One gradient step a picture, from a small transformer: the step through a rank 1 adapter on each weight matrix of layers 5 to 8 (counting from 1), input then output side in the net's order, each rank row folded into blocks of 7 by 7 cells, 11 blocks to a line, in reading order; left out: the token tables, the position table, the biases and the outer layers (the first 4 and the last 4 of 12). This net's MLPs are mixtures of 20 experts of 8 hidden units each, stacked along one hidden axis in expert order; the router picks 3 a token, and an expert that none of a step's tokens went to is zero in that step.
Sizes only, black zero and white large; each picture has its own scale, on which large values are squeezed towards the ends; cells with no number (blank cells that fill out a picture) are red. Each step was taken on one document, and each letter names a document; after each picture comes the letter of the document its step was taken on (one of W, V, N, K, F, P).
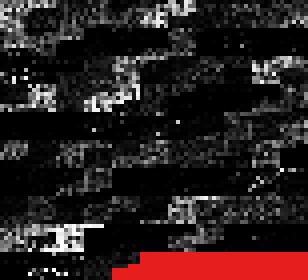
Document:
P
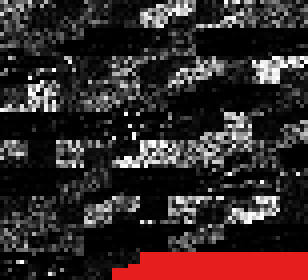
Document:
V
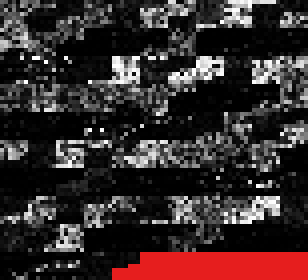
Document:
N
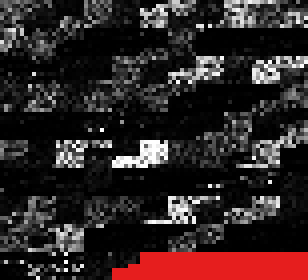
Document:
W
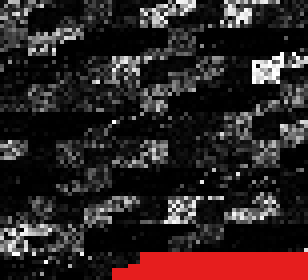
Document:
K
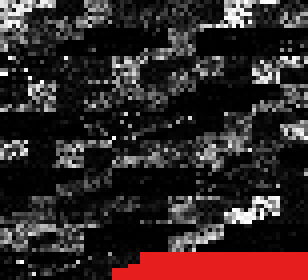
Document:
V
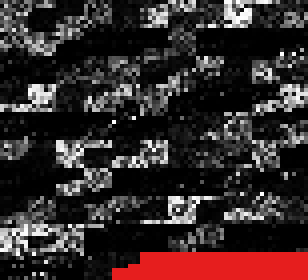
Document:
K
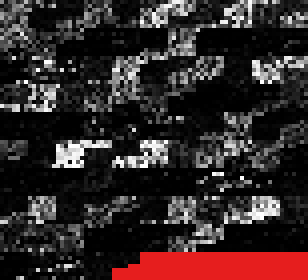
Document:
N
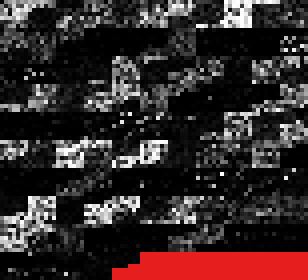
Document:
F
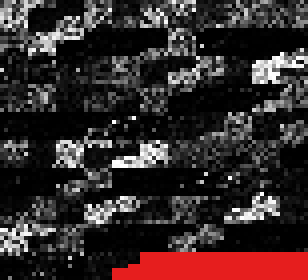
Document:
K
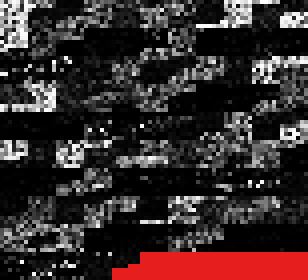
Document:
V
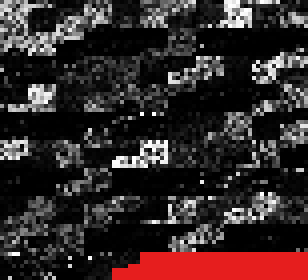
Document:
K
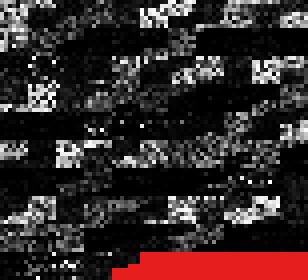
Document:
W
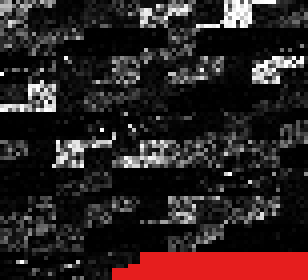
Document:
V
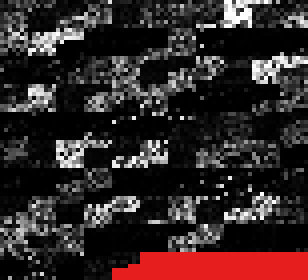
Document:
K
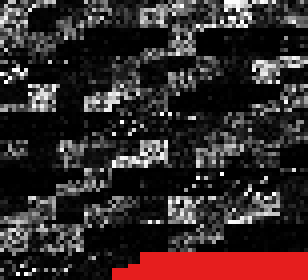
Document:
F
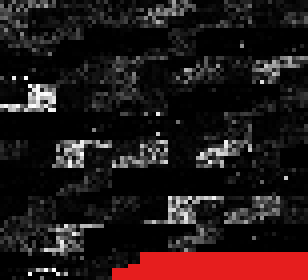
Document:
P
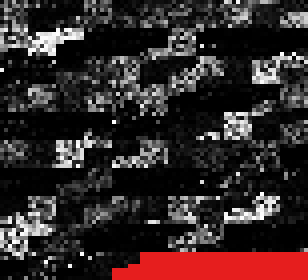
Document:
K
